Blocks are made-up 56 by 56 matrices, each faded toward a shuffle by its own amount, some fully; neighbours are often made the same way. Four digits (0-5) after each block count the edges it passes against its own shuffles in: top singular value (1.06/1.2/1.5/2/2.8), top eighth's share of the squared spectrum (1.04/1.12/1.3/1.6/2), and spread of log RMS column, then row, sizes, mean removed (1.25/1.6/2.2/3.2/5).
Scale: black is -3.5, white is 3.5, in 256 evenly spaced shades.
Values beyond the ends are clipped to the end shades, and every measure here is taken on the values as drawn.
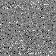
1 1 0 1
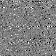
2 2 0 2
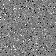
1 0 0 1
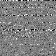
2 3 0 3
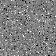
2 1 0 0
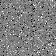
0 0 0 0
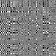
5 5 3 3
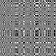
5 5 4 4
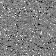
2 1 0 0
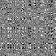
4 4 3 2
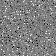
1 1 0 0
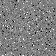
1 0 0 0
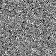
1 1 0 0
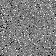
0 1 0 0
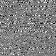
1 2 0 3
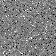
0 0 0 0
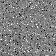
0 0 0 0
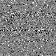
1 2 0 2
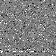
2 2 0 1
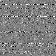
2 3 0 3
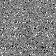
1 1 0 2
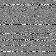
3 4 0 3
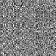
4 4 2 2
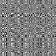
4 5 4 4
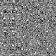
3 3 1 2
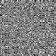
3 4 1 2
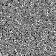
2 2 0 0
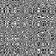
4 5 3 3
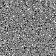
2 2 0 0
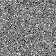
2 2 0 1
